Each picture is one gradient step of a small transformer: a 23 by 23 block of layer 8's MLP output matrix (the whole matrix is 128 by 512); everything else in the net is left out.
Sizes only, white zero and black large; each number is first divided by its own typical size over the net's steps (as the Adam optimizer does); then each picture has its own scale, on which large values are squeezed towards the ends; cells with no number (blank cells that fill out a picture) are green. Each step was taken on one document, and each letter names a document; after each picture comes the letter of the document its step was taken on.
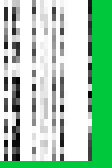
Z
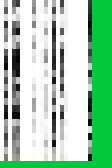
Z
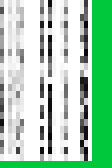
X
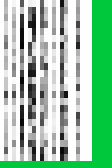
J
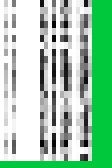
X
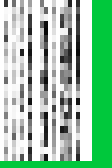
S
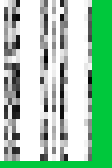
Z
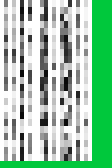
J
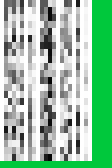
J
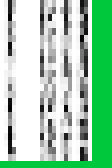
X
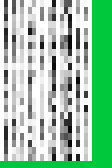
S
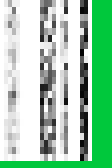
X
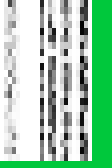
X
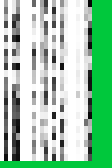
Z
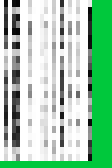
Z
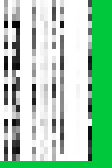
Z
